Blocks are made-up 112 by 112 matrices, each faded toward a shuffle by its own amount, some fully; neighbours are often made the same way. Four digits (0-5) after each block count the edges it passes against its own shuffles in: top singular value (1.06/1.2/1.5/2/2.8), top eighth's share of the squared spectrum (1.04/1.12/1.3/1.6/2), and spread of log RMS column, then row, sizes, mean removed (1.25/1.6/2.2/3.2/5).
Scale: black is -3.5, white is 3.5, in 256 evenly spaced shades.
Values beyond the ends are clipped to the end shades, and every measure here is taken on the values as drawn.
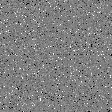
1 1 0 1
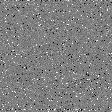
2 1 0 1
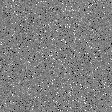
0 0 0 0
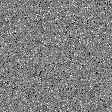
0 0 0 0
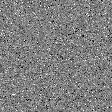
0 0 0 0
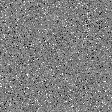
0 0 0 0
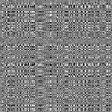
5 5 4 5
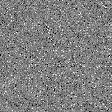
3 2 0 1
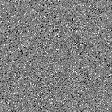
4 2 1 0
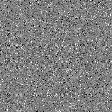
3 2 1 1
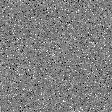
0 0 0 0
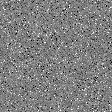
0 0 0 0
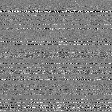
3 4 0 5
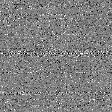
2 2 0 3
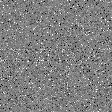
1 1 0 1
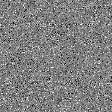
1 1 0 2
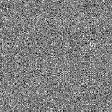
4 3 2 2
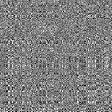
5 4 3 3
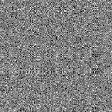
4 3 2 2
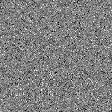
3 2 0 1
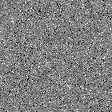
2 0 0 0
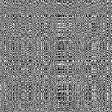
5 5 4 4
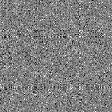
4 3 2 2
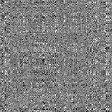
4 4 3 2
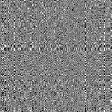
5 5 4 3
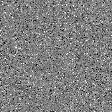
2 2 1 0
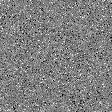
1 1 0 0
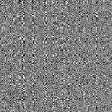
4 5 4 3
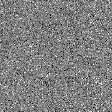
3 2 1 1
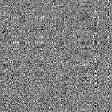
4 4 3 2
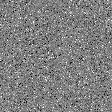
1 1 0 0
